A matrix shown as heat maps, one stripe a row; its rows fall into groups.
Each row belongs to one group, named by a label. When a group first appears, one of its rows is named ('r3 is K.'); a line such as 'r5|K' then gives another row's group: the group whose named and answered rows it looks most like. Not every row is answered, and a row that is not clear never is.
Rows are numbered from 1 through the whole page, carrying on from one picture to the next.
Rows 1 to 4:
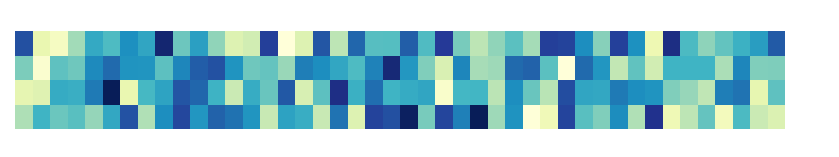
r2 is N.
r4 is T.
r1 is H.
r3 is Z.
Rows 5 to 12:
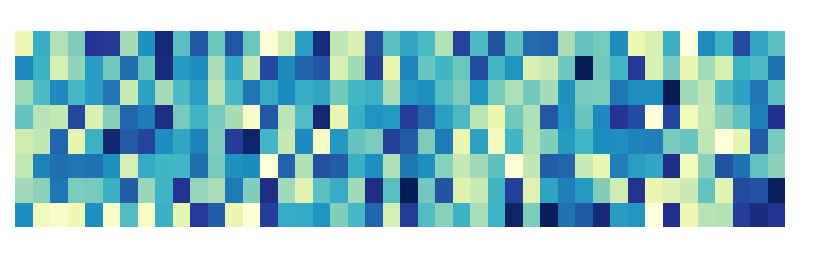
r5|N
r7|Z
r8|H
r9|T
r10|Z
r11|H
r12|H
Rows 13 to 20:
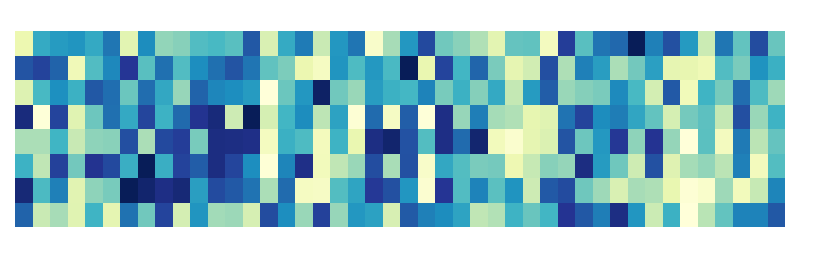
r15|N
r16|T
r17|T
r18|T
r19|T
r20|H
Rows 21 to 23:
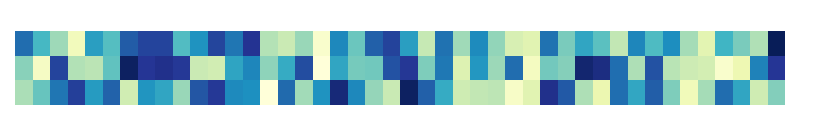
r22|T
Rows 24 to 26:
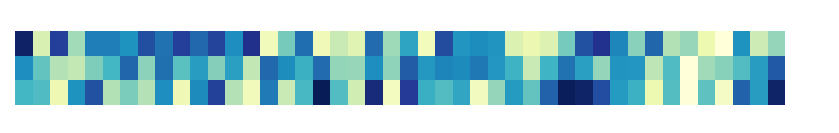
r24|T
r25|H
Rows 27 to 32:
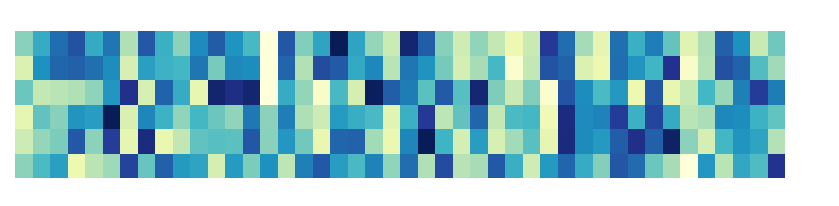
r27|Z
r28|Z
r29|T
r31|Z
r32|H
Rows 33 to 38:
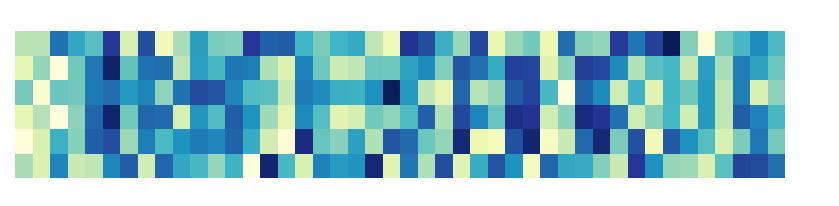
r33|Z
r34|N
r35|N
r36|N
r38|H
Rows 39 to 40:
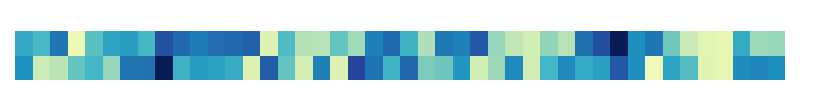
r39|T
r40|H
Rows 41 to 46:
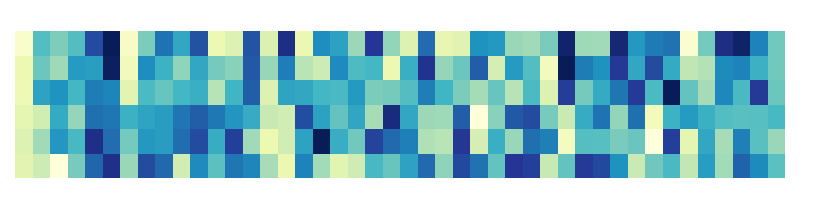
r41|Z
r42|Z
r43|Z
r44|N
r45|N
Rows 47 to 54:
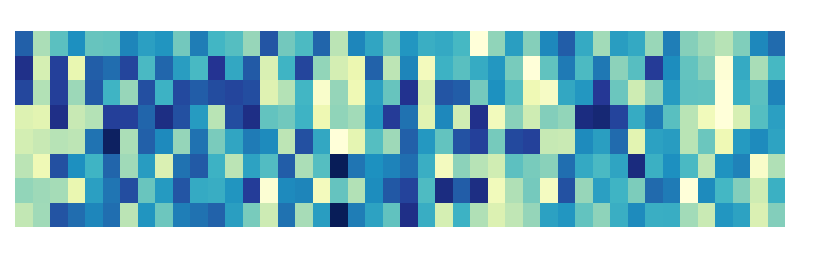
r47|H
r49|T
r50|T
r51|N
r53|T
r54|Z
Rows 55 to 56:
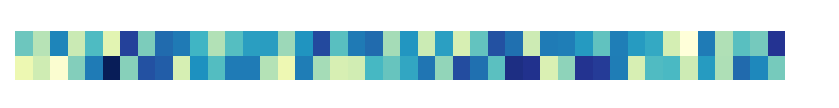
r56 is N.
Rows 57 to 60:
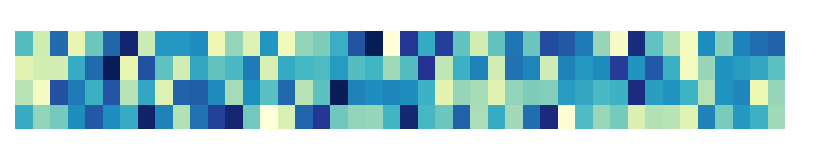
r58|Z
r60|N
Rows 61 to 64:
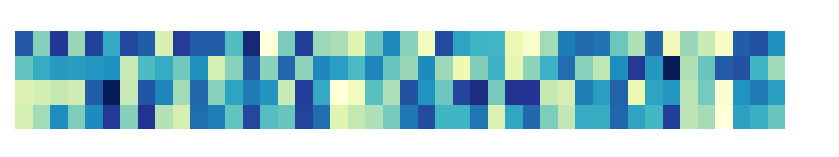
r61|T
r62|Z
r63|N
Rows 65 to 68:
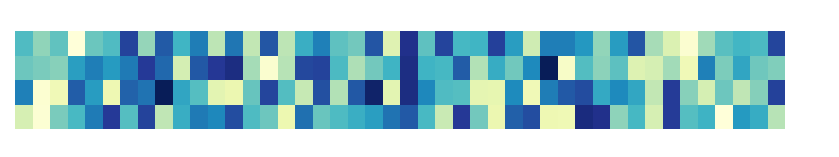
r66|N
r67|H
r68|N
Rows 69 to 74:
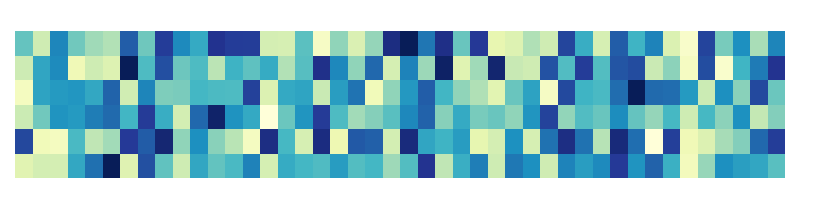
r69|T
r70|H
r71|Z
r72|N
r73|H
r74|Z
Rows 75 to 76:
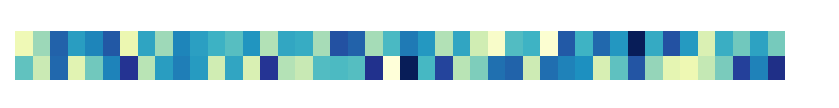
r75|Z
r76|H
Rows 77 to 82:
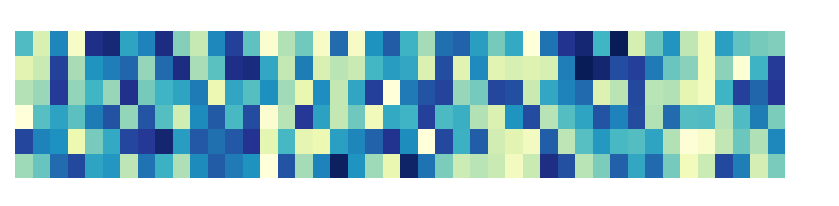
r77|T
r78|T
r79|H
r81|T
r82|Z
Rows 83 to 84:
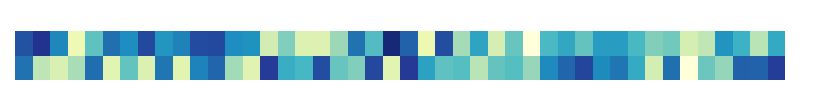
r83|T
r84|H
